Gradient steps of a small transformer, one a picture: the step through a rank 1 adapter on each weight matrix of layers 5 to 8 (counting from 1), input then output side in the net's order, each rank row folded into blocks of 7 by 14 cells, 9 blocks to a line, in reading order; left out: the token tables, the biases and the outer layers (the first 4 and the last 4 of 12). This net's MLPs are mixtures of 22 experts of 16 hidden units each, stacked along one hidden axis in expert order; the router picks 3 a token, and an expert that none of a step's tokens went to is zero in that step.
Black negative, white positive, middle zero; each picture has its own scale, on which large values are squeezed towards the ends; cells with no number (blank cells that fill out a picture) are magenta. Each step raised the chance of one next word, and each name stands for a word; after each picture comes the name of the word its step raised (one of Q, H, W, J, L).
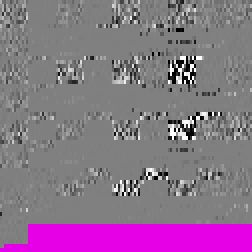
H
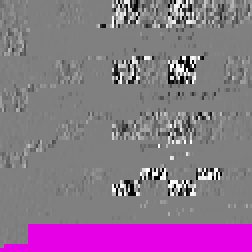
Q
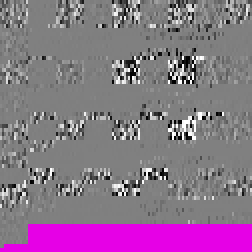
H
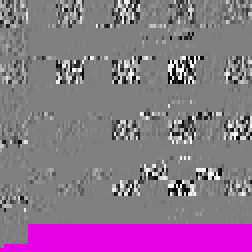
Q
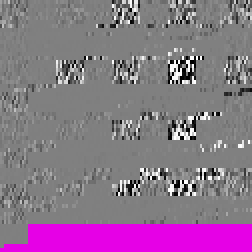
Q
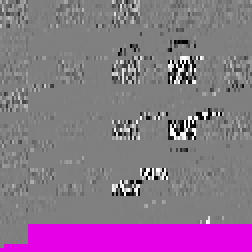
H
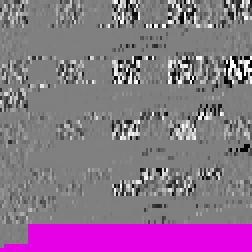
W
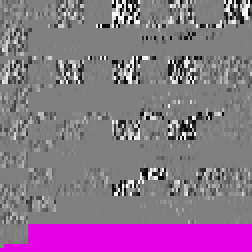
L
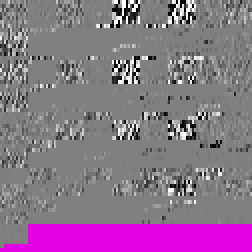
W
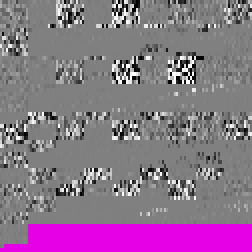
L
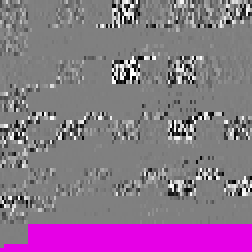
W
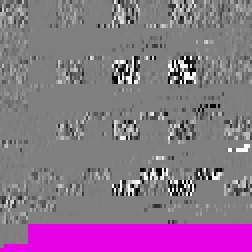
Q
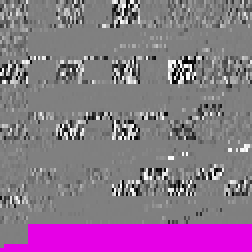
Q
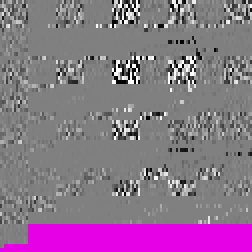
L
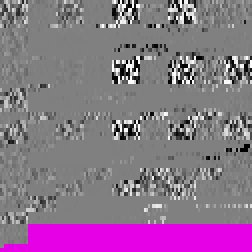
L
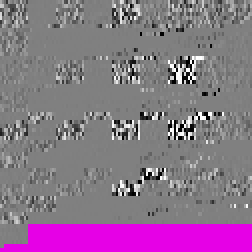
H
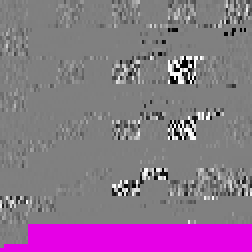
H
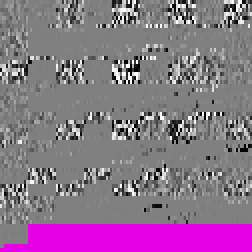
W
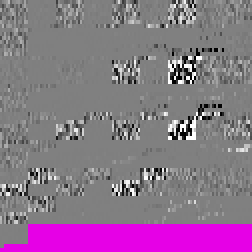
H
